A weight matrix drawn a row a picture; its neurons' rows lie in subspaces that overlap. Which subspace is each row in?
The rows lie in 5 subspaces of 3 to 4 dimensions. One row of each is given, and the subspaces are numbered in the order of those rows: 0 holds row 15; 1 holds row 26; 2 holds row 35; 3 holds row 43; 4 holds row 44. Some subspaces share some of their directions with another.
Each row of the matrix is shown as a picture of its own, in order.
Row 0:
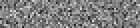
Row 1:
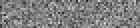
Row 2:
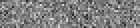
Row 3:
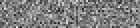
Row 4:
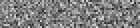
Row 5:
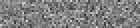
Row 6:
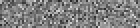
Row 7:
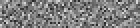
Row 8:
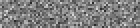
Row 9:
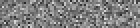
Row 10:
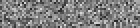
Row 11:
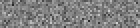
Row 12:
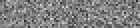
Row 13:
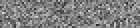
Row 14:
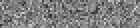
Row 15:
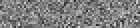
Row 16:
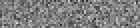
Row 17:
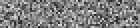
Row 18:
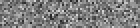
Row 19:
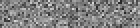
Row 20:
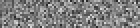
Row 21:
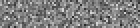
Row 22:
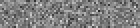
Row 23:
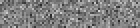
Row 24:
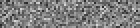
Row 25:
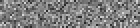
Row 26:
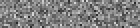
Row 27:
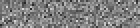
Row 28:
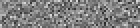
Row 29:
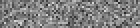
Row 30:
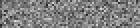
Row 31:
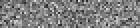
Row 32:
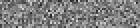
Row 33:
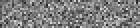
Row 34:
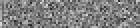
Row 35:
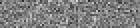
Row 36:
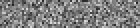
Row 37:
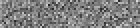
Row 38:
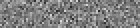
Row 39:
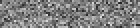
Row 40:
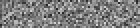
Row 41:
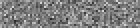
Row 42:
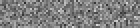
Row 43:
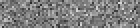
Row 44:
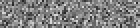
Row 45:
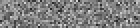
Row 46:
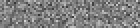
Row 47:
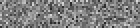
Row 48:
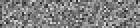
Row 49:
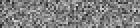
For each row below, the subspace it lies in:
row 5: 3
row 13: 0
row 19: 3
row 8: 3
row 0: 1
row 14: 3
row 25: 0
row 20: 1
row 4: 1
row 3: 2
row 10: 0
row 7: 1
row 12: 2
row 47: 2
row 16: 1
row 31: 0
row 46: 2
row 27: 3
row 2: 3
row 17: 0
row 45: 0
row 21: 2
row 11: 4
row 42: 0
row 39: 3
